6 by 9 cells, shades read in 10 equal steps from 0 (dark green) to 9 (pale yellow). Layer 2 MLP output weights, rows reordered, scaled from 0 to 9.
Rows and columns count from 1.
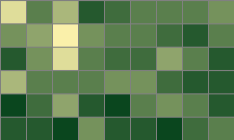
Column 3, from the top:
6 9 8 3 5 0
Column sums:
20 18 31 16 12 16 16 13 13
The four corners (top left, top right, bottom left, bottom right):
8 4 1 3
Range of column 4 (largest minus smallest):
3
